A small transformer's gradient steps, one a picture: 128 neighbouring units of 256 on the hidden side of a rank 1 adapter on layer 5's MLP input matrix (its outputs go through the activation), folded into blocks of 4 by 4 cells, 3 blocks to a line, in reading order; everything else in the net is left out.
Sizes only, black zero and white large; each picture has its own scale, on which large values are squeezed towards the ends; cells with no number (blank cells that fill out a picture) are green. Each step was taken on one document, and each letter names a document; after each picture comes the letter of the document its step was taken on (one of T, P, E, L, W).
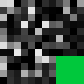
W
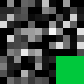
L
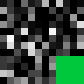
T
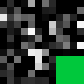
L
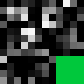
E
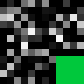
L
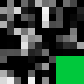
E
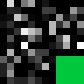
L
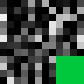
W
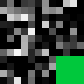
E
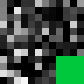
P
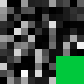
W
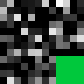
T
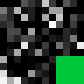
E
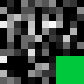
E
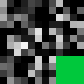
T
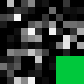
L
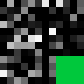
T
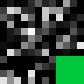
E
